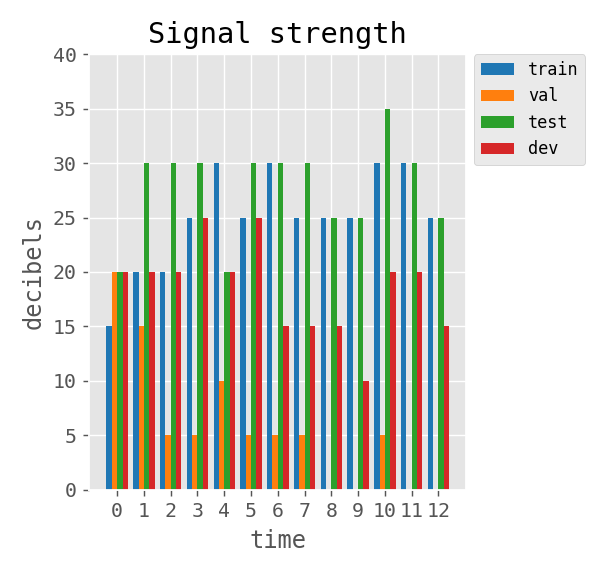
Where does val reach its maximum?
0
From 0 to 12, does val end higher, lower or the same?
lower
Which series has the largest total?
test
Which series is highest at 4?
train
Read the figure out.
Title: Signal strength
x-axis: time, ticks 0 1 2 3 4 5 6 7 8 9 10 11 12
y-axis: decibels, ticks 0 5 10 15 20 25 30 35 40
Legend: train, val, test, dev
Values:
train: 15 20 20 25 30 25 30 25 25 25 30 30 25
val: 20 15 5 5 10 5 5 5 0 0 5 0 0
test: 20 30 30 30 20 30 30 30 25 25 35 30 25
dev: 20 20 20 25 20 25 15 15 15 10 20 20 15
